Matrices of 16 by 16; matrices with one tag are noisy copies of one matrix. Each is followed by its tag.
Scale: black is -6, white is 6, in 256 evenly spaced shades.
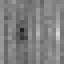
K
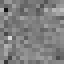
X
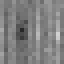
K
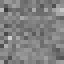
X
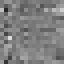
X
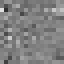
X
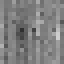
K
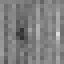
K
